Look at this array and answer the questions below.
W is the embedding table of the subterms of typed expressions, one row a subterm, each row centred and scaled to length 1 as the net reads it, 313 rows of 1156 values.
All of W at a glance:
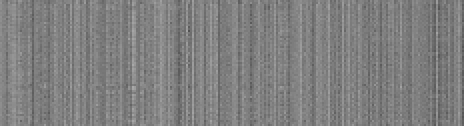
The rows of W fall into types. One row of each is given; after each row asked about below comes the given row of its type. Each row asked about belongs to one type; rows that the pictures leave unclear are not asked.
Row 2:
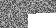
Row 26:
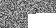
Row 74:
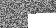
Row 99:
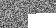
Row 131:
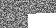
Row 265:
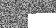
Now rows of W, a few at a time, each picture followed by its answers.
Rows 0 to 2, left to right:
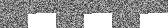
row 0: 131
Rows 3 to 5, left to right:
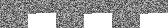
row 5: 2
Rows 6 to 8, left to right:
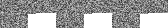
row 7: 2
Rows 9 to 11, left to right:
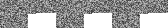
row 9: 99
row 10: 2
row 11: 131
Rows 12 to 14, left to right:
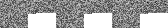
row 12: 2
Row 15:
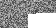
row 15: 2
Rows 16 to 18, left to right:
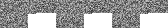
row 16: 131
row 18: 2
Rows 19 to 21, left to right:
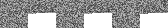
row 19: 265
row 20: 265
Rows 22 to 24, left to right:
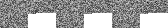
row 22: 2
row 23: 99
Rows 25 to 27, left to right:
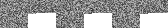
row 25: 265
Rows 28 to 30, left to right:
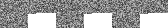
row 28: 131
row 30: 99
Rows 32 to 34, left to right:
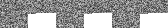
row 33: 265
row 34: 99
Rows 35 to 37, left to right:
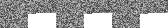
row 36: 74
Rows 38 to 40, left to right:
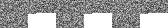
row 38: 131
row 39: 131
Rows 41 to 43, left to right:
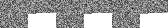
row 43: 2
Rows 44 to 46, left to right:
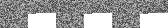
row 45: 131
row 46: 74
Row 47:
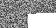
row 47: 131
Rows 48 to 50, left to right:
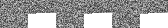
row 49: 265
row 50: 2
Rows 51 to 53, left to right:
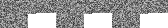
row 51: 131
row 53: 2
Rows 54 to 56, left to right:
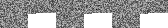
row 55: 26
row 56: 2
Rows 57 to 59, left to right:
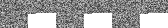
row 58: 265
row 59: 131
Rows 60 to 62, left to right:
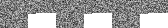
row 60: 26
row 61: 99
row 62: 131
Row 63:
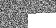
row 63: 2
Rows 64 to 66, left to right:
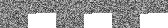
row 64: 2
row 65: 2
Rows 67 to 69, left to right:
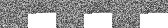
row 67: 265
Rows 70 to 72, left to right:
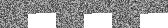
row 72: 26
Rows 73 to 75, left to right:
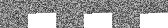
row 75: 265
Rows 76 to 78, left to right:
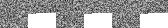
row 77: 26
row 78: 2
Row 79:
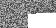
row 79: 74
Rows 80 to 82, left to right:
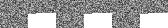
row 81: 131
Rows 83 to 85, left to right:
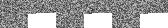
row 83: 131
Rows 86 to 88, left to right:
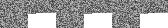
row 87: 99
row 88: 265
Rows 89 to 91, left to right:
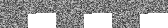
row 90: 74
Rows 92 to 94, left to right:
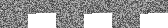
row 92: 99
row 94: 2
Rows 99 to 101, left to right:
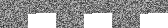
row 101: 2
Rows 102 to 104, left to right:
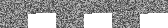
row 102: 74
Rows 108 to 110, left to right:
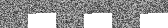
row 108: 99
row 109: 265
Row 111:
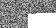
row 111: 265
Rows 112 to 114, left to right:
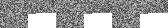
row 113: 74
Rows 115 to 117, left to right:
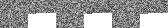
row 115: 2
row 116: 74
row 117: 99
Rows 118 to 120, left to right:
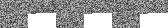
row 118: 74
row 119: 99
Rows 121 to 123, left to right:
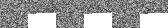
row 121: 74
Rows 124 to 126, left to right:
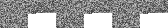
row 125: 2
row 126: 74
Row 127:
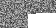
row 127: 74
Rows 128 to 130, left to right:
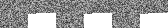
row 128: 2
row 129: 131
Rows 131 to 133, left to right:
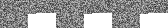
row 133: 131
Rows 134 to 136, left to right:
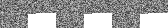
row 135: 99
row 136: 99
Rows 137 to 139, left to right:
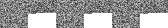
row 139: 265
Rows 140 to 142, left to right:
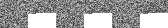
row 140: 26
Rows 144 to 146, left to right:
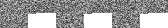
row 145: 131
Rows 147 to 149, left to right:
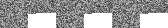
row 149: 74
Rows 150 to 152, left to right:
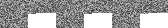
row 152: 265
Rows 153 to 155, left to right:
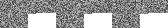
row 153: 2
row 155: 131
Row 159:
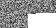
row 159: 74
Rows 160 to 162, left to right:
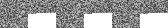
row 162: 265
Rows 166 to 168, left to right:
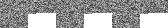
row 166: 2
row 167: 99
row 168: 265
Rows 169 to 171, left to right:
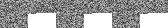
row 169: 131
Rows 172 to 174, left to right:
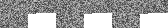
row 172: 2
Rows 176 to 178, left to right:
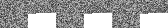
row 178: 74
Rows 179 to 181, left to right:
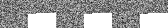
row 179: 131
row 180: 74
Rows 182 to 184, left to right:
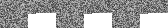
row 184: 99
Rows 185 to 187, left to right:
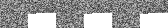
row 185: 74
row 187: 74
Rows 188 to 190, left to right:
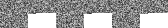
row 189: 74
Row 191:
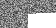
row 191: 99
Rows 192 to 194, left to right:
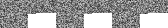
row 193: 265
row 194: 131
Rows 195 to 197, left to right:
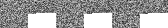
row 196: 74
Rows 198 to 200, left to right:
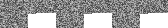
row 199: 99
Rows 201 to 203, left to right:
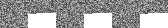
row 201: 74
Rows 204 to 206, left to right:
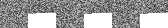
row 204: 265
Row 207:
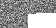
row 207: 131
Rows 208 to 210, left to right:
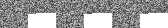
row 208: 99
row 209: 74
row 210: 74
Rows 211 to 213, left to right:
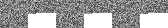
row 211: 2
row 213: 131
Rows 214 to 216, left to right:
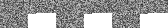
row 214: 131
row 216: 2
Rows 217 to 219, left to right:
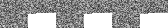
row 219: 265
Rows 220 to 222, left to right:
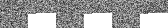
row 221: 131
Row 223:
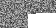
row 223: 74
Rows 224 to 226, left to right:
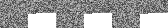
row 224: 2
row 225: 74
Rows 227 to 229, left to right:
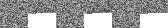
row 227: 265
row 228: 74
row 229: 99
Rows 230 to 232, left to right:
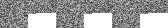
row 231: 74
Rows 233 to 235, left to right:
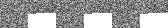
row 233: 74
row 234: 131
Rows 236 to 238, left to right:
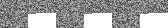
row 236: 26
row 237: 99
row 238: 131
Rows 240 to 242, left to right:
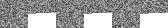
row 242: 2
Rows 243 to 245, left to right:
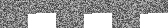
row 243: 131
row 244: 99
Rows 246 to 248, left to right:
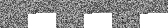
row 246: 2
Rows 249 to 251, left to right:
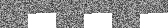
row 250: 2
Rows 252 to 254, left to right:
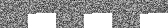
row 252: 131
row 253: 131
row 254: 74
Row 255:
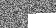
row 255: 99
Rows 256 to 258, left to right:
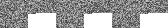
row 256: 26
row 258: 2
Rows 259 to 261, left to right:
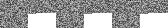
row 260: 99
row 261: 131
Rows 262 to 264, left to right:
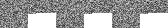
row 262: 99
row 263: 2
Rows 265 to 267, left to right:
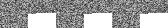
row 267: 74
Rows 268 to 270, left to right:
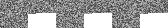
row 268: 99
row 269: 265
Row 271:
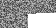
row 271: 131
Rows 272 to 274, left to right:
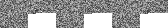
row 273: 99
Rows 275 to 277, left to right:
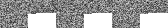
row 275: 74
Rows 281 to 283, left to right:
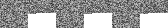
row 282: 99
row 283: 265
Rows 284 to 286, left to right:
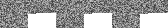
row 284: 74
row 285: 2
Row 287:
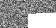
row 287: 2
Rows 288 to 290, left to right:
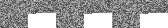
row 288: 2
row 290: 74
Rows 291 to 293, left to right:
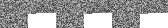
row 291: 131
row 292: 74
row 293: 99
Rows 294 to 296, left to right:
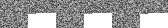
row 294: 99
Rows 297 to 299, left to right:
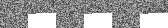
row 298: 99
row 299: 74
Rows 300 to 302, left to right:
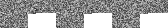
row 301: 99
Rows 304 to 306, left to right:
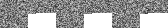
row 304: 26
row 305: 99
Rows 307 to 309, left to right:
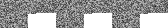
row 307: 131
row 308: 2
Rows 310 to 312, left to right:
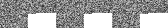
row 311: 2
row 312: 74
